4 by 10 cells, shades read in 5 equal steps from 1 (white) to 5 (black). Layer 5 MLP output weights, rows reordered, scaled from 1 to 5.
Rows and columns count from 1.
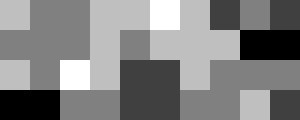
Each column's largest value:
5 5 3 3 4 4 3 4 5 5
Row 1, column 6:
1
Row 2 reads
3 3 3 2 3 2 2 2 5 5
